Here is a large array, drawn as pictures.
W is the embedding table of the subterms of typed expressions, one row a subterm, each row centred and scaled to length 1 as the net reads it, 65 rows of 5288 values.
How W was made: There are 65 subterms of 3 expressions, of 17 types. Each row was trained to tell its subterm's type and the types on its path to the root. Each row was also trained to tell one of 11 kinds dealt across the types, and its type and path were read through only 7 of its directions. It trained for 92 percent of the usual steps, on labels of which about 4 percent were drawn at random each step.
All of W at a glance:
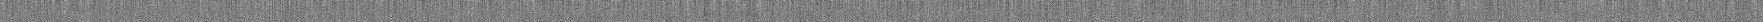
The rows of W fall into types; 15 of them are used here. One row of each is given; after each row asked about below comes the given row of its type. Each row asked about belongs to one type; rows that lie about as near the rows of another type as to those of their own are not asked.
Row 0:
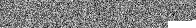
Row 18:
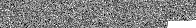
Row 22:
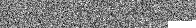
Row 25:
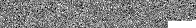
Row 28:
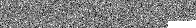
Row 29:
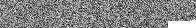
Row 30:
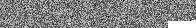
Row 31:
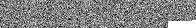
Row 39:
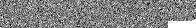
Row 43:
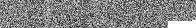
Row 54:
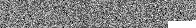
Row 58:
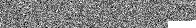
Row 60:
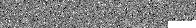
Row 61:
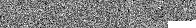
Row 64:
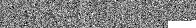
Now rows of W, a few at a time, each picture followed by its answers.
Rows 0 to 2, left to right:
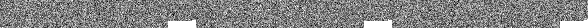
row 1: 31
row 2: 22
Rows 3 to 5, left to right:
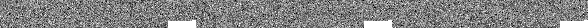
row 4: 58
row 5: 29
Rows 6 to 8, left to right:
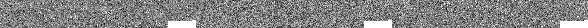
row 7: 54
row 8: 22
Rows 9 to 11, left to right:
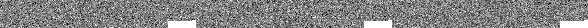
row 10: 58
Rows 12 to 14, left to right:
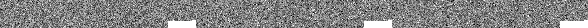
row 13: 29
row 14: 43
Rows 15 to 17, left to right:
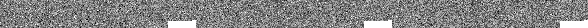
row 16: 54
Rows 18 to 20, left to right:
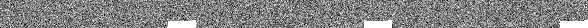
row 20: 25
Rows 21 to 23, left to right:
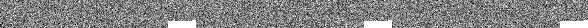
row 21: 29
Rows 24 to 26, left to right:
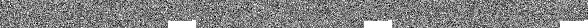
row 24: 22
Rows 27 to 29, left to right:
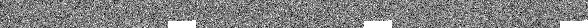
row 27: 60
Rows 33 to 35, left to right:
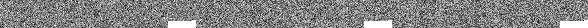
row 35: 43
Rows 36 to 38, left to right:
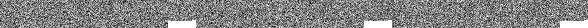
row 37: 31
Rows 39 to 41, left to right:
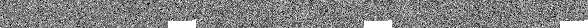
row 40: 18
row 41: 61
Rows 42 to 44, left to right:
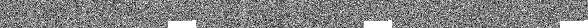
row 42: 31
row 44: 61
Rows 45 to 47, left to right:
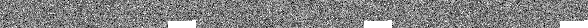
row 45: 58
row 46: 18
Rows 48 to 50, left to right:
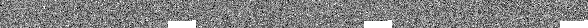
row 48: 22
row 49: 60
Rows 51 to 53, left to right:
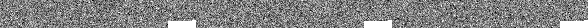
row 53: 60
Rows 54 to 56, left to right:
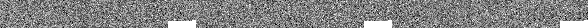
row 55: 39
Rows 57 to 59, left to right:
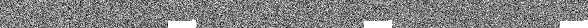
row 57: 29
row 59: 43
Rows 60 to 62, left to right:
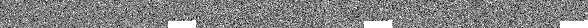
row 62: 43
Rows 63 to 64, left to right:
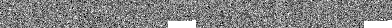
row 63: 58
